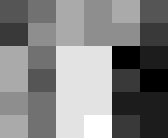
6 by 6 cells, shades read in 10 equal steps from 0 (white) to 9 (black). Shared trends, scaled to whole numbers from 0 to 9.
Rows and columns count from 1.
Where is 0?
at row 6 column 4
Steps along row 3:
up down same up down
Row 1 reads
6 5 3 4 3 6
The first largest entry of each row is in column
1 1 5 6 5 6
